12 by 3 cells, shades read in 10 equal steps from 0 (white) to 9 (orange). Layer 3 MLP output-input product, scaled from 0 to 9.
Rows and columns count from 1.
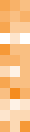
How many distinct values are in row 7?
3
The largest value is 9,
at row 9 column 2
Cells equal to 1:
2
